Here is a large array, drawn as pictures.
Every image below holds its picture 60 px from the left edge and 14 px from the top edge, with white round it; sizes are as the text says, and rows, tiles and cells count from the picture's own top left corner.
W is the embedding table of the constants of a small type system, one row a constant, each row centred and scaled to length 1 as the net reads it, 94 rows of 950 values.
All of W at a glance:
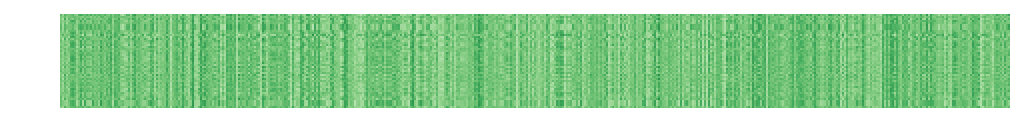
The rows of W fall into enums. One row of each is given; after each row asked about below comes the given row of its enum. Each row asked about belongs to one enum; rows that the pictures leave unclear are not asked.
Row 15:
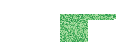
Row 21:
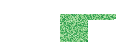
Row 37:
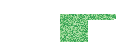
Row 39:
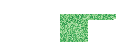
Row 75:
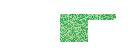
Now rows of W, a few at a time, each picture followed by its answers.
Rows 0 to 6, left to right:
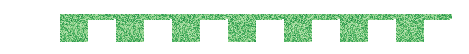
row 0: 15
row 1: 15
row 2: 39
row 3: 21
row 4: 39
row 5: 39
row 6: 75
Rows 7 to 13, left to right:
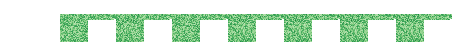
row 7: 37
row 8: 39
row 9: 37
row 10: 15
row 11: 15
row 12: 15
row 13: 15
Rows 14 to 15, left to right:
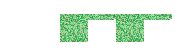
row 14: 15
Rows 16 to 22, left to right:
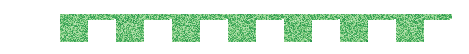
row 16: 37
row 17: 39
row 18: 37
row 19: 75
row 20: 21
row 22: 75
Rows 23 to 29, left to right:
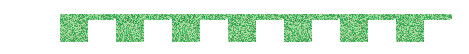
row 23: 75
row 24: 39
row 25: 39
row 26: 37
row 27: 15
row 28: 75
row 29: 37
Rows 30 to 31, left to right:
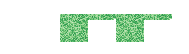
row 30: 75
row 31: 75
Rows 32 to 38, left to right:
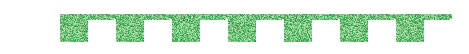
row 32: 37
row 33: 37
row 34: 39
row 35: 21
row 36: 15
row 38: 75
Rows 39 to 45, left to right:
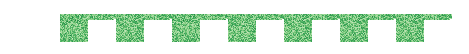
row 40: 75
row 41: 15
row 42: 37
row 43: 75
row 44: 75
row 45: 75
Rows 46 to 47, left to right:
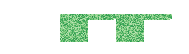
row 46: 75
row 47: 37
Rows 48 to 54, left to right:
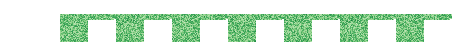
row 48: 37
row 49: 39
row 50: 75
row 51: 21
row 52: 15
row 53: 39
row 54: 75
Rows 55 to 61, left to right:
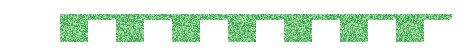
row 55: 37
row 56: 15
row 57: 37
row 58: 21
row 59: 75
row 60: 39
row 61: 39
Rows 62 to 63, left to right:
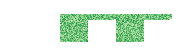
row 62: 21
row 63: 39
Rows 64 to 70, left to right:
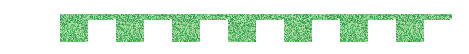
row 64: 39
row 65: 15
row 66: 15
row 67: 21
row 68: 75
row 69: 39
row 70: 15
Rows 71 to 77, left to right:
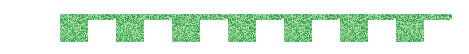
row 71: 75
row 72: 39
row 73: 37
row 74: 75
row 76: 75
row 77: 15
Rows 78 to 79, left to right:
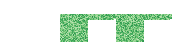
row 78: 75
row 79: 21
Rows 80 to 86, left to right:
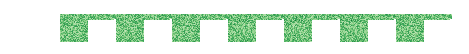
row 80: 37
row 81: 75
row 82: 37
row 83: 15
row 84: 39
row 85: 15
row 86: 37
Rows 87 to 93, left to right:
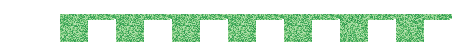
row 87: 37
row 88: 37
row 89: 37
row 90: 37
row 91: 37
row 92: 39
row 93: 75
